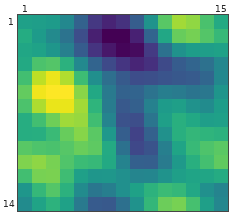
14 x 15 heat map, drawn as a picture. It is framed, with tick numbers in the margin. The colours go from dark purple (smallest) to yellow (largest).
Ninth with the lowest average: top middle. Lone odd cells: none. Stripes: none. Ninth with the highest average: middle left.
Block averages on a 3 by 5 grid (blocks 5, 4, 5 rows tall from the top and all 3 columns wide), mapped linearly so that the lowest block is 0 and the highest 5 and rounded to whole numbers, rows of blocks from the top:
4 2 0 2 3
5 5 1 3 3
4 3 2 3 4
